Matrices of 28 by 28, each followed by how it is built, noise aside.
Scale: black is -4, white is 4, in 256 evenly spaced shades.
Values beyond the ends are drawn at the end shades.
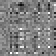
low rank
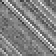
Toeplitz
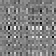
low rank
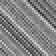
Toeplitz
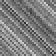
Toeplitz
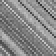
Toeplitz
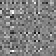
low rank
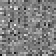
low rank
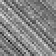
Toeplitz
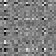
low rank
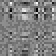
low rank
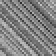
Toeplitz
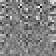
low rank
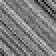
Toeplitz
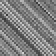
Toeplitz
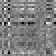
low rank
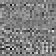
low rank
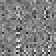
low rank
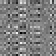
low rank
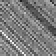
Toeplitz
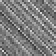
Toeplitz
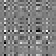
low rank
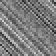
Toeplitz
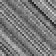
Toeplitz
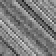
Toeplitz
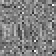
low rank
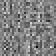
low rank
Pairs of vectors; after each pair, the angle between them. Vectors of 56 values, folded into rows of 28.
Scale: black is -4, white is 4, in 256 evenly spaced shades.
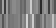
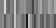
partly opposed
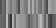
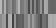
nearly opposite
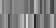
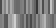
partly opposed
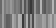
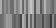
nearly opposite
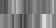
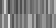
orthogonal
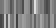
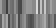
orthogonal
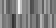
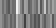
partly aligned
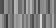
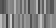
partly aligned
